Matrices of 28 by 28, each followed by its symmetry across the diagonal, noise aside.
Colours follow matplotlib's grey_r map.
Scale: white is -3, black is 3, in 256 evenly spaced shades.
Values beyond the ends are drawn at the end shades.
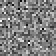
antisymmetric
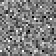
neither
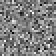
antisymmetric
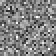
symmetric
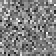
neither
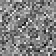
symmetric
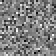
antisymmetric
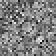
symmetric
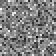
symmetric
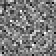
symmetric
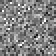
symmetric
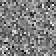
antisymmetric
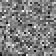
neither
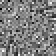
symmetric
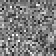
neither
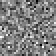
antisymmetric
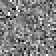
antisymmetric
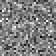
neither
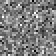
neither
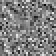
antisymmetric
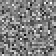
neither
